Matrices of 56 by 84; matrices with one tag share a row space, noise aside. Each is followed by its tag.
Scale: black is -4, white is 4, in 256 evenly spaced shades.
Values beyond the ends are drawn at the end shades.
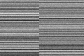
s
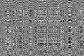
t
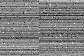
s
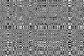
t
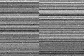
s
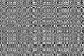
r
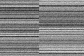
s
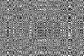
t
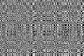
r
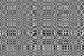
r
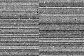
s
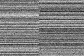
s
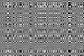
t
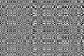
r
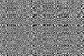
r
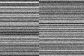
s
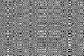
t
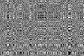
t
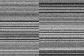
s
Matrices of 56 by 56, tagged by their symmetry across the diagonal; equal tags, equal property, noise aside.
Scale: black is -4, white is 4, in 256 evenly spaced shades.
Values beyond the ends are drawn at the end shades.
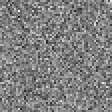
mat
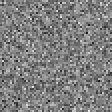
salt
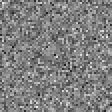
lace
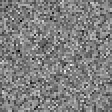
lace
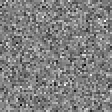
salt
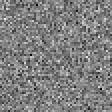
mat
